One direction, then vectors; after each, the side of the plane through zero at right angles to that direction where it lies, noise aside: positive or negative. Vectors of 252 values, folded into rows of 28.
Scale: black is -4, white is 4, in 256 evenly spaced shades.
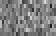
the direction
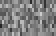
negative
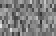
positive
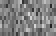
positive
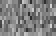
negative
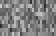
negative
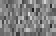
positive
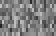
negative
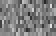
negative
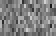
positive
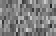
positive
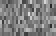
positive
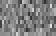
negative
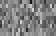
negative
